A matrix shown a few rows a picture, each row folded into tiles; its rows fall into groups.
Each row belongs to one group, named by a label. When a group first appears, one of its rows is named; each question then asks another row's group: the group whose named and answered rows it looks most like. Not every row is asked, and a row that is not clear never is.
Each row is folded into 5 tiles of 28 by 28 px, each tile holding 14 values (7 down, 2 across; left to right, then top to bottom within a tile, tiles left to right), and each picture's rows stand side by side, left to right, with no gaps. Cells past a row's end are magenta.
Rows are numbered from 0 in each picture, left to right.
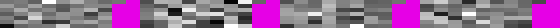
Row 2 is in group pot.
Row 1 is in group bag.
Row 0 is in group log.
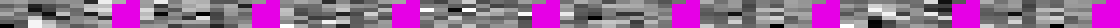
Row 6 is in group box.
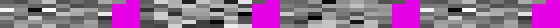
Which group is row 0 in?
bag
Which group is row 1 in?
bag
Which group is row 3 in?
bag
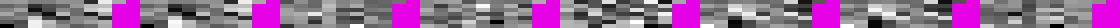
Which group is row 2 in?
pot
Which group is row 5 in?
box
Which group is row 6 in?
box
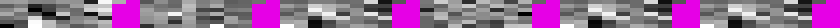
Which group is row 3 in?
bag
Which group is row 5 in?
box
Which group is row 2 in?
box
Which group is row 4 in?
box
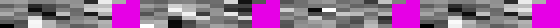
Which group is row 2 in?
bag
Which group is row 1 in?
box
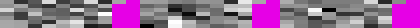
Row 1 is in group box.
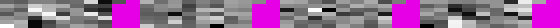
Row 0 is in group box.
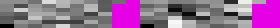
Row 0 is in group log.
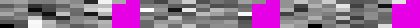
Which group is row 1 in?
bag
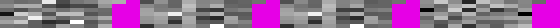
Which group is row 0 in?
log
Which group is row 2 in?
pot
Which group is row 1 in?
pot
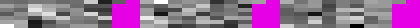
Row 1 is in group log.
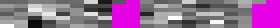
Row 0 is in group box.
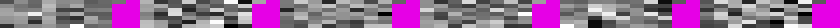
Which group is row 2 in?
bag
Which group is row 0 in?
pot
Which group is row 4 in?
box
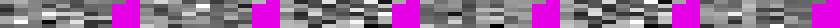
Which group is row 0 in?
log
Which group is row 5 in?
pot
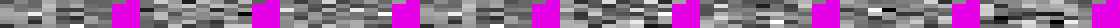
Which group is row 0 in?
pot
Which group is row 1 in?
bag
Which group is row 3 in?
pot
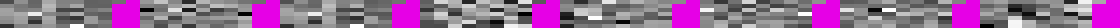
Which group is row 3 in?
bag
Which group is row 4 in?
log
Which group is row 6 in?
bag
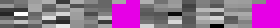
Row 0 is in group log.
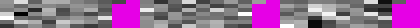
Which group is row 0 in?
log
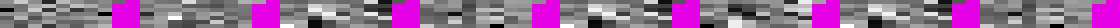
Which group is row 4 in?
box
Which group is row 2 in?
box
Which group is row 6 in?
box
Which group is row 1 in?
log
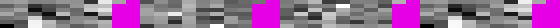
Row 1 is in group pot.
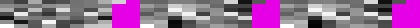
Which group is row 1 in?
box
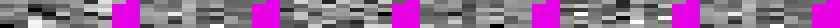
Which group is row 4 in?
log
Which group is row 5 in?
pot
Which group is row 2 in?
bag
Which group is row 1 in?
pot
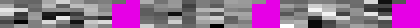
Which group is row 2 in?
box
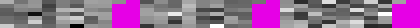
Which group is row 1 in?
pot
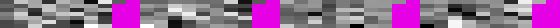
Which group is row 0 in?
bag
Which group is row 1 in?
box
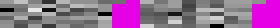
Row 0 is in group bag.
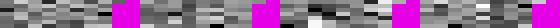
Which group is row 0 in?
bag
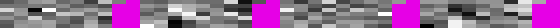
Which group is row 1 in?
box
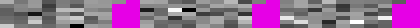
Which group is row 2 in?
log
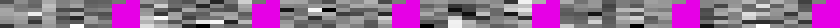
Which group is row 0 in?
pot
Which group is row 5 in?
log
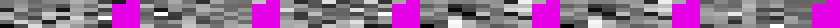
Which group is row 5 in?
pot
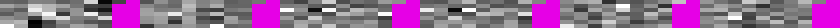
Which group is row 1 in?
pot
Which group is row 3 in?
bag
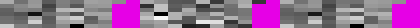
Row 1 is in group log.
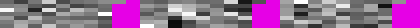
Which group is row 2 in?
log
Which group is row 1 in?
box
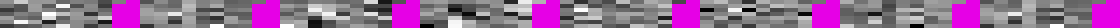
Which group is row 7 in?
pot
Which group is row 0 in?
log
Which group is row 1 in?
pot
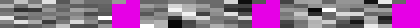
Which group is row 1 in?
box
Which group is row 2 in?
bag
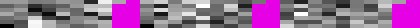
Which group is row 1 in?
log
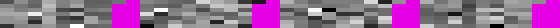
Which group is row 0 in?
pot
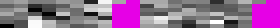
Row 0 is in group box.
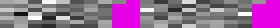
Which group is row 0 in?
log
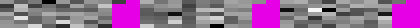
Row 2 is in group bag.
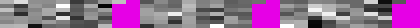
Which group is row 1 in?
pot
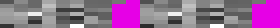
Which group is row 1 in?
pot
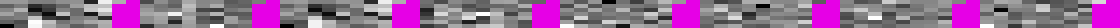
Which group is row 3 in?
log
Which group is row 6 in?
log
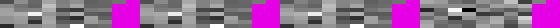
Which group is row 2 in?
pot
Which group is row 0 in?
pot
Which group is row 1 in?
pot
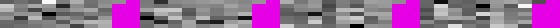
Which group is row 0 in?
log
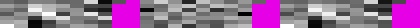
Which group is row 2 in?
box
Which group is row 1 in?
bag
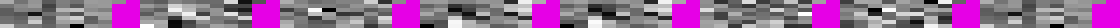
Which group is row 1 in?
box
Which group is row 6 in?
bag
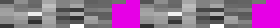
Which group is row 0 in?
pot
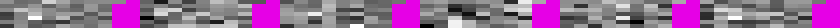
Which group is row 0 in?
log
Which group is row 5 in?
log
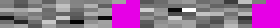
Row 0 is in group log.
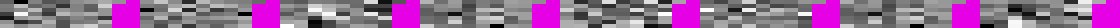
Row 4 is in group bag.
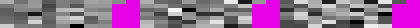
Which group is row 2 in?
bag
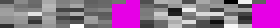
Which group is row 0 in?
pot
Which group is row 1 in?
bag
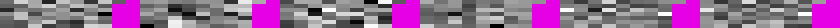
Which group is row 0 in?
bag
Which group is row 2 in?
bag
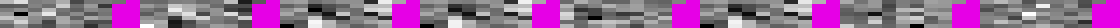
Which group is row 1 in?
box
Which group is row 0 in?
log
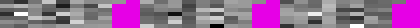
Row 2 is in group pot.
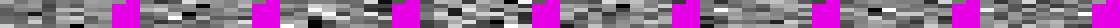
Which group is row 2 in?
box
